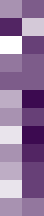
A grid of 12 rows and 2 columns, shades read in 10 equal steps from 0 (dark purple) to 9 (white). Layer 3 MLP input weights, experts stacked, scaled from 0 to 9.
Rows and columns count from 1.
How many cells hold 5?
4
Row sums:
8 8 11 7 6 6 7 8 6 8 10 9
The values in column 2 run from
0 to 7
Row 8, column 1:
8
